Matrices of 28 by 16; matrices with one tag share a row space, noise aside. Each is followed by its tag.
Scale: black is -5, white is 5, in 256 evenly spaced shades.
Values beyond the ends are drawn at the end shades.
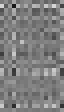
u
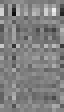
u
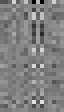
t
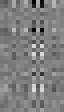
t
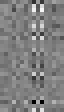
t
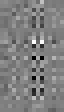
t
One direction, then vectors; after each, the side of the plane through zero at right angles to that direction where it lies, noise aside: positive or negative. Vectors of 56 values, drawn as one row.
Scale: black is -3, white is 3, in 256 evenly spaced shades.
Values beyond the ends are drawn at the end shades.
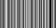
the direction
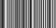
positive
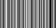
positive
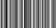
negative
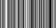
positive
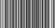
negative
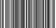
negative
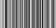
negative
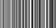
positive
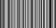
positive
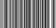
negative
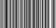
negative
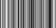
positive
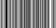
negative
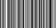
positive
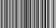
negative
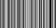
positive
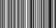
positive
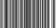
negative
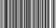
negative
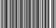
negative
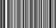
positive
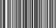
positive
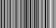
negative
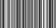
positive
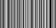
positive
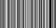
positive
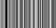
negative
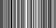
positive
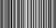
positive
